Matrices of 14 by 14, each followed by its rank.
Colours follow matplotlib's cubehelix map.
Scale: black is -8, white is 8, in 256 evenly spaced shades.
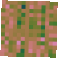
three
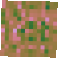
three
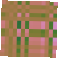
one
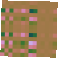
one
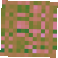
two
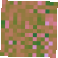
three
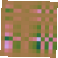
one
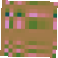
one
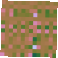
two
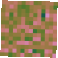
three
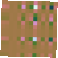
one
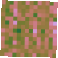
three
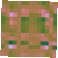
two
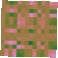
two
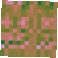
three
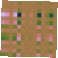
one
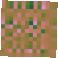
two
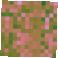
three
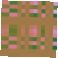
one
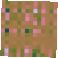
two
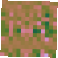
two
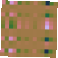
one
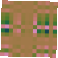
one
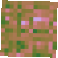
three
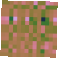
two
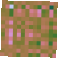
two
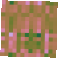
two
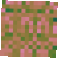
three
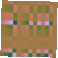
one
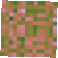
three
